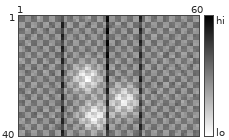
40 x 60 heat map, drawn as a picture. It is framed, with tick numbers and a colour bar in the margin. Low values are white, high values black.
Ninth with the lowest average: bottom middle. Dips: three. Odd lines: columns 15, 30 and 41.
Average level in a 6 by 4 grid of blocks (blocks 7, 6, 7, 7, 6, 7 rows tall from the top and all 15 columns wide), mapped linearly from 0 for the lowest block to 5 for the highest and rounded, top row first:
5 5 5 4 / 5 5 5 4 / 5 2 5 4 / 5 1 2 4 / 5 1 0 4 / 5 1 4 4
